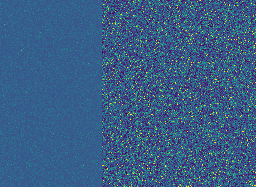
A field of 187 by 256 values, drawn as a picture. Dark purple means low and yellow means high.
The left part is calmer, up to a seam about 40% of the way across. There is no overall slope. The values are skewed, with a long tail toward high values. There are no regular stripes. The grain is fine, like static. Overall the values sit about 30% of the way up the scale. The halves do not mirror each other.
